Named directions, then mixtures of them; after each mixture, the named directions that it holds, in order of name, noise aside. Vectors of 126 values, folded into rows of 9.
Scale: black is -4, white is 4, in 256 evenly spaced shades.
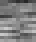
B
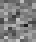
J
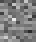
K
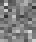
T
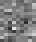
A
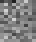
J, K, T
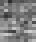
A, B, T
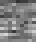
A, B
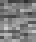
B, J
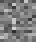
A, K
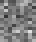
T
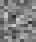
J, T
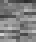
B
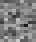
J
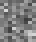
A, T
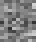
A, J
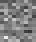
J, K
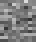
A, B, K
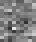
A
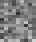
A, J, T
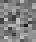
J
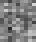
A, J, T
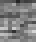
A, B, J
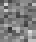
A, J, T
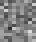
A, T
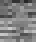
B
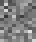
T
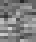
B, J
